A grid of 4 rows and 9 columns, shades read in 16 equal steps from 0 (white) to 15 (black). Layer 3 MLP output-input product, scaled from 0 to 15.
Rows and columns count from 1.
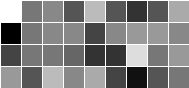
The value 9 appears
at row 3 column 4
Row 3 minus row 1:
11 0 1 -1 8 2 -10 -2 1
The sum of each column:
32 34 26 33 32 40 34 34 26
